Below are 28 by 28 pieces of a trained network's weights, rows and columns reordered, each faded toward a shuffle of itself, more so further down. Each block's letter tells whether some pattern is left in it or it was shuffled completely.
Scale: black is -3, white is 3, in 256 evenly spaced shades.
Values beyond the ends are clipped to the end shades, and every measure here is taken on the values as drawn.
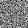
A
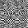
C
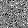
A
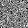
A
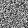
A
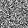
A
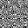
C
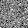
A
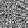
C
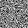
A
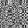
C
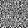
C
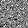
A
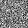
A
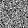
A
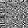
C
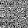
C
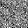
C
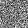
A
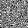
A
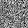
A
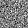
A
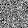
C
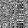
C
